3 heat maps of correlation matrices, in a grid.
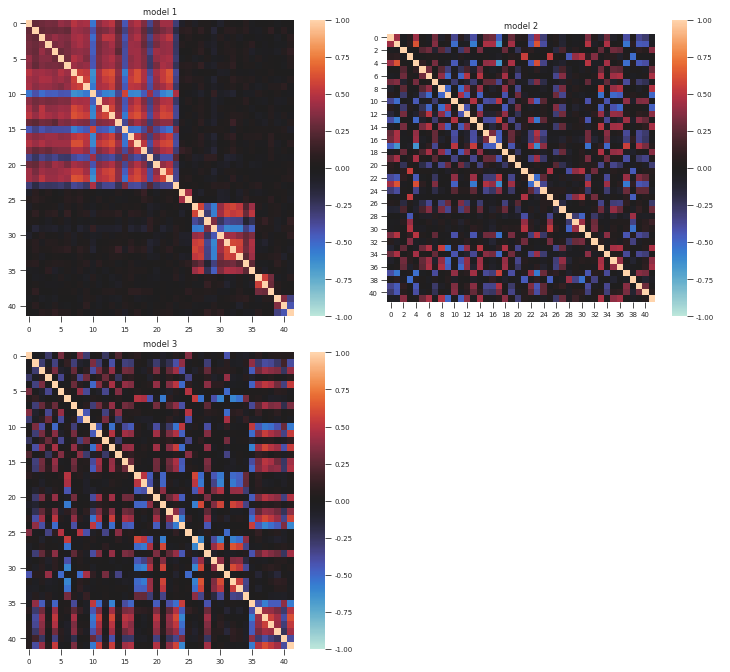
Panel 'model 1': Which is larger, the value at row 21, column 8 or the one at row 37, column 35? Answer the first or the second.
the first
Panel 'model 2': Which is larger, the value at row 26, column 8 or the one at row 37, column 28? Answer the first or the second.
the second
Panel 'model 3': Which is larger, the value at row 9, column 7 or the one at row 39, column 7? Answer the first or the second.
the second
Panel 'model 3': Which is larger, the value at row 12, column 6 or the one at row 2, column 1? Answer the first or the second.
the first
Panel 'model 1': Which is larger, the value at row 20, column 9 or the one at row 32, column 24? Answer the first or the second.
the first
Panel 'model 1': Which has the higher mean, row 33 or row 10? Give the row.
33
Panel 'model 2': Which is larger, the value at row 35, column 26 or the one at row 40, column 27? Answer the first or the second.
the second
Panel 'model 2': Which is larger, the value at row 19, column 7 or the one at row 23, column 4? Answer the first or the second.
the second
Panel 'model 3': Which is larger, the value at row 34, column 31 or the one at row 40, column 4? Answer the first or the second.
the first
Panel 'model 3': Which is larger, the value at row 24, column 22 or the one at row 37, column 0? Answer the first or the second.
the second
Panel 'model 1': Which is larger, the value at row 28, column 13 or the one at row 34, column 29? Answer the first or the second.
the first
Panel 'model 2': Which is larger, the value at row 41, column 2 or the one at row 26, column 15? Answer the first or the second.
the first
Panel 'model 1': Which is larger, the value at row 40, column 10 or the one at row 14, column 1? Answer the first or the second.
the second
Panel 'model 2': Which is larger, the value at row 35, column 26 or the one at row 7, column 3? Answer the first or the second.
the second
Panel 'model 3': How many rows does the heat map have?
42
